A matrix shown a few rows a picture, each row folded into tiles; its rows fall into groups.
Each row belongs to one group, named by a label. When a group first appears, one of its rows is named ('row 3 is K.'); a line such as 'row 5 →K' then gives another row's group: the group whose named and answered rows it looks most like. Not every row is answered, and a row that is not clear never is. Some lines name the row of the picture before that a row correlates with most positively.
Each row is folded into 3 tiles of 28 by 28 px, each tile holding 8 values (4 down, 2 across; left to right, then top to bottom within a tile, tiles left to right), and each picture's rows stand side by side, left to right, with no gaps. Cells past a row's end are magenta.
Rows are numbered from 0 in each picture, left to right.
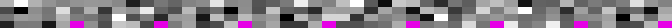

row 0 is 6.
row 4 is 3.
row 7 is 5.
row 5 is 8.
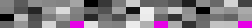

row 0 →8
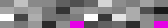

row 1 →3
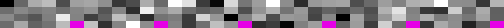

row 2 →3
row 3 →3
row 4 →8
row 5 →6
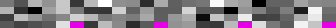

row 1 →6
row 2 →5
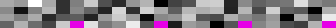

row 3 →5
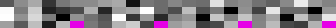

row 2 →5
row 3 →5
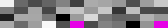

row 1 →3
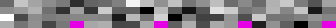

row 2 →8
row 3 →3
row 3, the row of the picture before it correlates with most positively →1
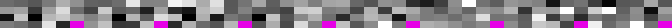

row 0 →8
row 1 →5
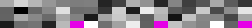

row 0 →6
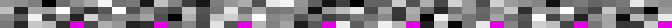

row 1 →6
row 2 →8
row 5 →8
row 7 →5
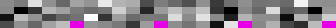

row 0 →8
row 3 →5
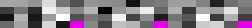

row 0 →8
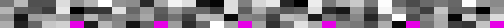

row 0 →3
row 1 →6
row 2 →3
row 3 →3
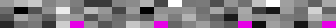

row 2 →3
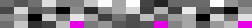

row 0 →5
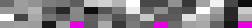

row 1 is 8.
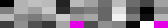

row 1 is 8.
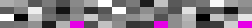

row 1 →6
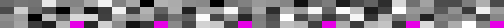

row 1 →6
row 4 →8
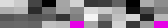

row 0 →3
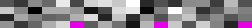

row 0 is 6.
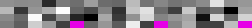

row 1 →8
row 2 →5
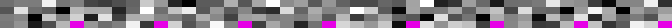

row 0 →5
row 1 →8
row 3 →6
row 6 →5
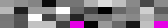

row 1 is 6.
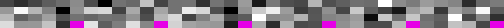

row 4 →5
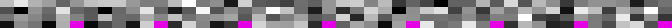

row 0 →6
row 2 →6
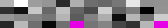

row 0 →6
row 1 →5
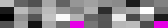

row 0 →8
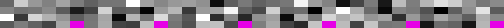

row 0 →3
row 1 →5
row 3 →5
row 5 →6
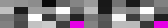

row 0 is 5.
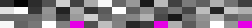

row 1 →6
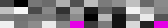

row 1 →8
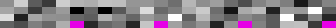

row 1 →6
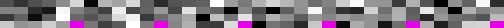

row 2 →5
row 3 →6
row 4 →6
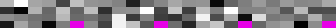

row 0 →6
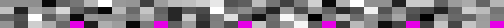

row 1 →6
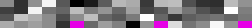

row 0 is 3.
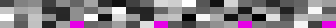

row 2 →3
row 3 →8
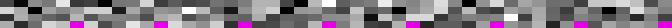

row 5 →3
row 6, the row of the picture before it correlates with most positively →0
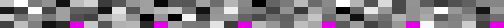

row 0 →6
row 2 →8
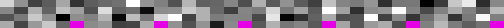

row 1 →5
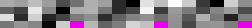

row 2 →3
